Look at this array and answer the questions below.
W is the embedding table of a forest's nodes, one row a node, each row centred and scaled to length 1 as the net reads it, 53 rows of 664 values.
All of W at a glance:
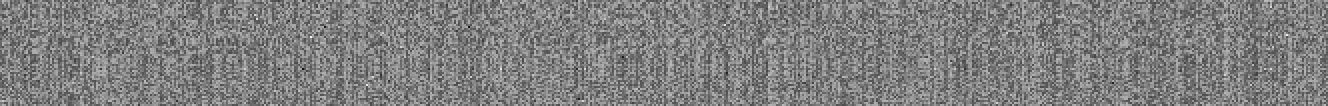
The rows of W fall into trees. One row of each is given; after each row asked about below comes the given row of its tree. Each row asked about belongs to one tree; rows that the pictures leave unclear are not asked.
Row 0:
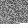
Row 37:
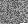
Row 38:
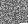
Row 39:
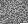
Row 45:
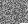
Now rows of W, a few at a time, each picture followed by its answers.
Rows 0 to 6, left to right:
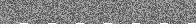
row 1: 39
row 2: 45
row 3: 45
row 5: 0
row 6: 0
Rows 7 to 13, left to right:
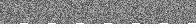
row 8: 37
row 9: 0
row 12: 45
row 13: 38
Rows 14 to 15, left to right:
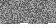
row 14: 39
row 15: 37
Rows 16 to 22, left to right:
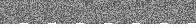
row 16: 45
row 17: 45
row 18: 38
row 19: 39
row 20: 39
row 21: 39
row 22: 39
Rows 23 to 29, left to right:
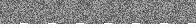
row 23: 37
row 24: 0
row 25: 39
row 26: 39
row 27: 37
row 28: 38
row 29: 37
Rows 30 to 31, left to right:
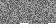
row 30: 37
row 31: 37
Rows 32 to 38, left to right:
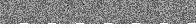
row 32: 39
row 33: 37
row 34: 0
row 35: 37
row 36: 39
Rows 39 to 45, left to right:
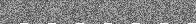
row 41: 45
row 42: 37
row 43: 45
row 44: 0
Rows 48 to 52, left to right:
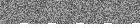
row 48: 39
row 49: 37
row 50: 0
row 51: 37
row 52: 39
